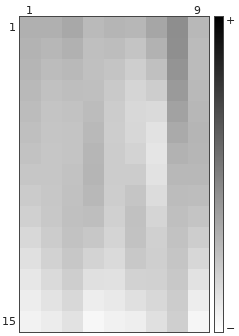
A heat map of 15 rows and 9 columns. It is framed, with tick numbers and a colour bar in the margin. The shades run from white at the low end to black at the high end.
Grain: streaks running down. Slope: up to the top. Calmest part: middle left. Roughest part: top right. Average level on the scale: 20%.
